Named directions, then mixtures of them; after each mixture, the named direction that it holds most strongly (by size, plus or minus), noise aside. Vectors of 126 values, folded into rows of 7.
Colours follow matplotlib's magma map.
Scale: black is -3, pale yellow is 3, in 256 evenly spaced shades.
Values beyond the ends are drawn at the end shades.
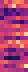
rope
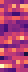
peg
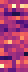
peg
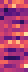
rope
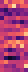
rope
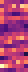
peg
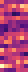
peg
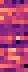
rope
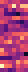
peg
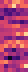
rope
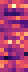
rope
